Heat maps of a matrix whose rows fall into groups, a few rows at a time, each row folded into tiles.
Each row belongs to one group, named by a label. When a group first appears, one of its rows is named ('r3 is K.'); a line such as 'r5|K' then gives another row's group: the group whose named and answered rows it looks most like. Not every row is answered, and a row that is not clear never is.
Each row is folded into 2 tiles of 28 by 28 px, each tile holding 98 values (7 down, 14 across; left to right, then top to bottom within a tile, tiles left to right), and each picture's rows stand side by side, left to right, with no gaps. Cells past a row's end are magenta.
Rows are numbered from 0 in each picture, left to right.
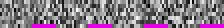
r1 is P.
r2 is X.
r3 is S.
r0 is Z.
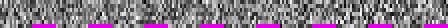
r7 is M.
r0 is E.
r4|S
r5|P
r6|S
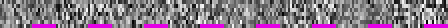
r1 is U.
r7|P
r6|X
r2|M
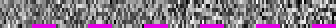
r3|S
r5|S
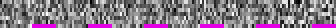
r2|M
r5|S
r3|E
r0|Z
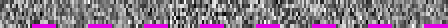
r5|U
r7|Z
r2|E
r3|P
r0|U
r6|E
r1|E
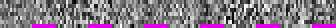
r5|X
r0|M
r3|X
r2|X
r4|U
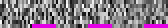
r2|Z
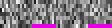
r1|Z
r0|E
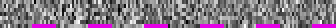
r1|X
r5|E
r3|P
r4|Z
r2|X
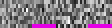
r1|S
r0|P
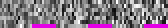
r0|Z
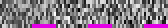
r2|U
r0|U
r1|S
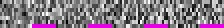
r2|S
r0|Z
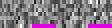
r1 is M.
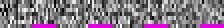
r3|Z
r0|S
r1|E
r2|E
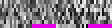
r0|E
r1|U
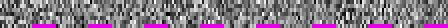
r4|M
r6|U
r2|Z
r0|S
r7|X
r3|M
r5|E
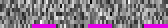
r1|Z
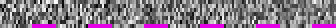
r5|M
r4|S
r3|U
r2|X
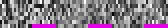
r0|P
